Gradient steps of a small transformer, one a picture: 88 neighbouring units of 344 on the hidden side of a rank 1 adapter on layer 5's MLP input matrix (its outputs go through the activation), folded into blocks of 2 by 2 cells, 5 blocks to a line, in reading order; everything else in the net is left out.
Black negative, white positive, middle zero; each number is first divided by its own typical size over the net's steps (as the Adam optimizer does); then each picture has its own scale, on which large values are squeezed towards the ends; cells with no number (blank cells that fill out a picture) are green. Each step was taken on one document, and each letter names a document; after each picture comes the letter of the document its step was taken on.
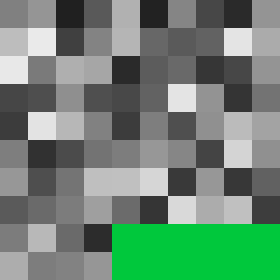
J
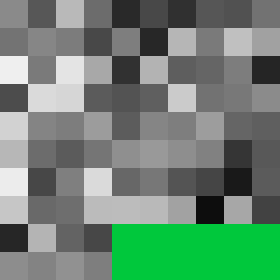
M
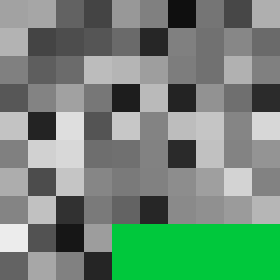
J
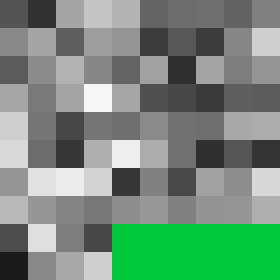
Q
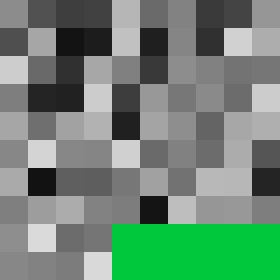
J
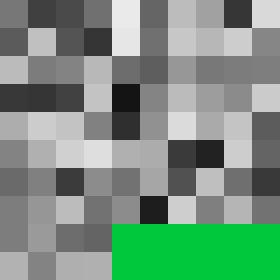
J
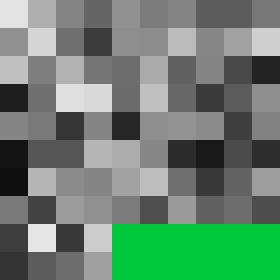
Q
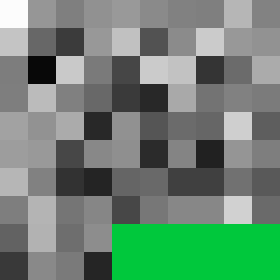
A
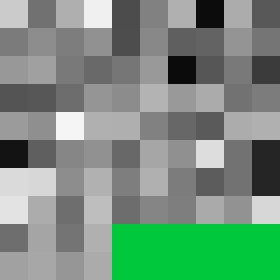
M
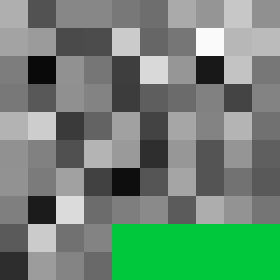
A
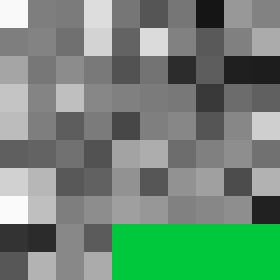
M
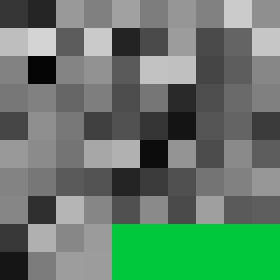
A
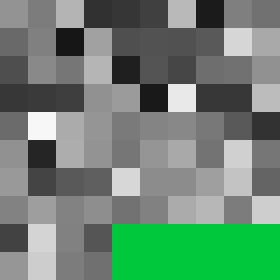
J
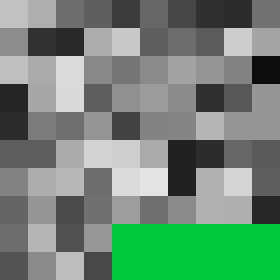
Q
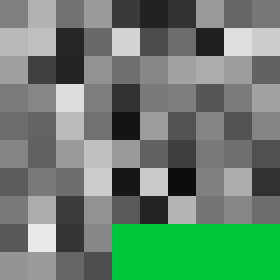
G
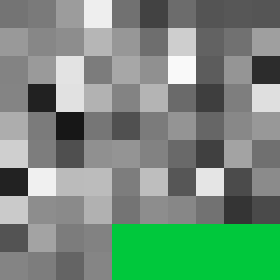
M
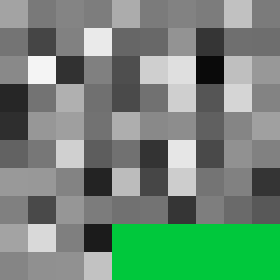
A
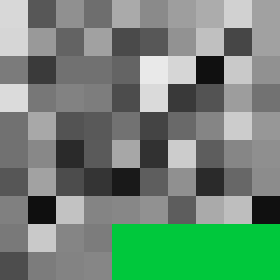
A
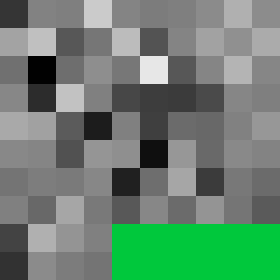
A
